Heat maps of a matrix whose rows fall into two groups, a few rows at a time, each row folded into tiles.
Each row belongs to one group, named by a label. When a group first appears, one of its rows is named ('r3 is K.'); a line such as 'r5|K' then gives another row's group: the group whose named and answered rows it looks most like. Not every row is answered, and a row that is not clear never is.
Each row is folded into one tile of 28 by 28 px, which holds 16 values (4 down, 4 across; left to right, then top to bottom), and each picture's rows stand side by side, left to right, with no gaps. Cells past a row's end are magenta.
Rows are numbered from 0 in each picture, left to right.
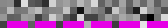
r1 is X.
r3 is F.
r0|X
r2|X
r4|X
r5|F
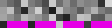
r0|X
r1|X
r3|X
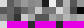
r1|X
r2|X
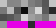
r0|F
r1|X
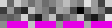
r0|F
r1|F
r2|F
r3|F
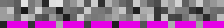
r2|F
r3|X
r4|X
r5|X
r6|F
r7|F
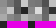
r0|X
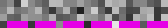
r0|X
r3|X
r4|F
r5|X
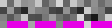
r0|F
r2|F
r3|F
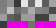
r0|X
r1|X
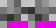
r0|F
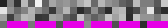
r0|X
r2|X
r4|X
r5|X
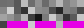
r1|F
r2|F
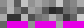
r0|X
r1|F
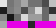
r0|F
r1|X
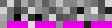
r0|X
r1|F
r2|F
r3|X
